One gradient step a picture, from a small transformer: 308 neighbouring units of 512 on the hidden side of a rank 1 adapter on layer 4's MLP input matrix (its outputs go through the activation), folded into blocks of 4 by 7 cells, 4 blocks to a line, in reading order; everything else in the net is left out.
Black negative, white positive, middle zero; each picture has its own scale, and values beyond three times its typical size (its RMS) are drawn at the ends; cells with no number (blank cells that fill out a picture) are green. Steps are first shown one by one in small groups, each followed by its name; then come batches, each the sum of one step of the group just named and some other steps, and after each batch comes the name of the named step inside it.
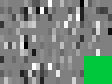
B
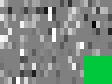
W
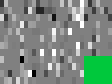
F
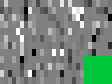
F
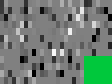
F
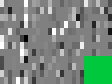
W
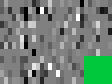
B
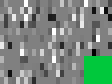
F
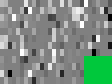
F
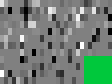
W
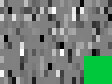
W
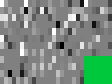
W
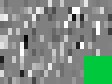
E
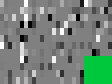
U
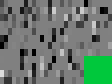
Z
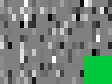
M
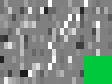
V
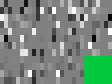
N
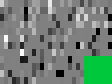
N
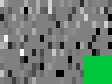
U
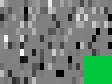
N
